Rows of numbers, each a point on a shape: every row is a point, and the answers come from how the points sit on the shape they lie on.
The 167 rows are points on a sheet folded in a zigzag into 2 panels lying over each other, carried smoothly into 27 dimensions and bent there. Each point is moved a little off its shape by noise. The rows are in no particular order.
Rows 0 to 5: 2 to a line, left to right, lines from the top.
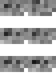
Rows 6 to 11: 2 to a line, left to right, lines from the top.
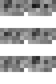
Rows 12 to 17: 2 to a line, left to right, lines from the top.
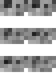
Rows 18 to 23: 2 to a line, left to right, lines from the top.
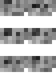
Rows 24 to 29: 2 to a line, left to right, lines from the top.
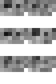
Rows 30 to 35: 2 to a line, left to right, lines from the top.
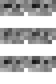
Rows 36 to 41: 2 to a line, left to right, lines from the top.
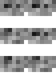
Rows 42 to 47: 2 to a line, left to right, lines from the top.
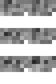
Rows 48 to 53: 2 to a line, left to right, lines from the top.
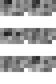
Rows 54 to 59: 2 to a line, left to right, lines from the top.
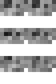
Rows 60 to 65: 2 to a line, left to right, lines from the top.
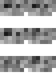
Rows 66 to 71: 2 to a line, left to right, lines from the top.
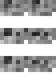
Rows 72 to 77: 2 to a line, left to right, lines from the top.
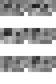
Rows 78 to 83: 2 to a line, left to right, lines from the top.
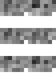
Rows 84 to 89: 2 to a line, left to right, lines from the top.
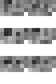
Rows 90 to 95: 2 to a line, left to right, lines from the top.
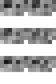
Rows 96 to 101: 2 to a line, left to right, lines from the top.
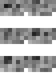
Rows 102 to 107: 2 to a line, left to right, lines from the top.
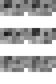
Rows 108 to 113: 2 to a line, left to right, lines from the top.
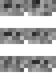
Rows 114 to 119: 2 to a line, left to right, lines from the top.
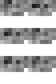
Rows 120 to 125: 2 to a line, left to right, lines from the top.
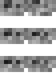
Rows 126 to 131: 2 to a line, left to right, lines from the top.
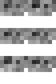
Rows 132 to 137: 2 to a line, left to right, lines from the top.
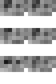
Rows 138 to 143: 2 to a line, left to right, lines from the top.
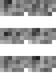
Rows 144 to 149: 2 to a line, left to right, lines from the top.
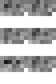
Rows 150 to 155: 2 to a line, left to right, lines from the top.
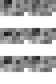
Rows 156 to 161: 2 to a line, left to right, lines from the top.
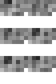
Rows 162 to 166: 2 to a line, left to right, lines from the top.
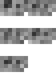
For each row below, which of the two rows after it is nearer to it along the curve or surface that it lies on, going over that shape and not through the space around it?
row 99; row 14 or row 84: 14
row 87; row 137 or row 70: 70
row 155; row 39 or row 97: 97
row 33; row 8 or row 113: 113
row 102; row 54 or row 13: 54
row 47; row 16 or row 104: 16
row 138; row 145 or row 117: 145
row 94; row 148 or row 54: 148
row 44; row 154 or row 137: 137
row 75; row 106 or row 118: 118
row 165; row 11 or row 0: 0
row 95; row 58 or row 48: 58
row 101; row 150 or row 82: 150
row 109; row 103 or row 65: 103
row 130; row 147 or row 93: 147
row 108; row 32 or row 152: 152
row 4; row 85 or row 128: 85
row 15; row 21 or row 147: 147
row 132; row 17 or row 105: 105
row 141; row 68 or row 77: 68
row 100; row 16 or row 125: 16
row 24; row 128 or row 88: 88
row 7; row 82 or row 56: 56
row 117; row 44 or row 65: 65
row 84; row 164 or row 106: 164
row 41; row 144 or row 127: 144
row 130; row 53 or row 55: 53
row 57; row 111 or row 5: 5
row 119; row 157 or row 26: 157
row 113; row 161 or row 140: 140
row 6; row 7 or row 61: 7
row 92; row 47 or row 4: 47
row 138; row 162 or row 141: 162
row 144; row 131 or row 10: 10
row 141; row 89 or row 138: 89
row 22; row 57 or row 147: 147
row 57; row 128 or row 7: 7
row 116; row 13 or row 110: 13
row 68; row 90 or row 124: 90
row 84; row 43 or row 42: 43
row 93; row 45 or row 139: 139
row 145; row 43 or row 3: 43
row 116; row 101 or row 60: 60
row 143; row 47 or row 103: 103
